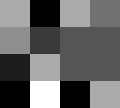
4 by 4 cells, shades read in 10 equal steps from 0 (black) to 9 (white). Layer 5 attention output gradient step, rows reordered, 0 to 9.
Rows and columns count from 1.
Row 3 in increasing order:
1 3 3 6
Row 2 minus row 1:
-1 2 -3 -1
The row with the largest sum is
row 1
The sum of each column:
12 17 12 16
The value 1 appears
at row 3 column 1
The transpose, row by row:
6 5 1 0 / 0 2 6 9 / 6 3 3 0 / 4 3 3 6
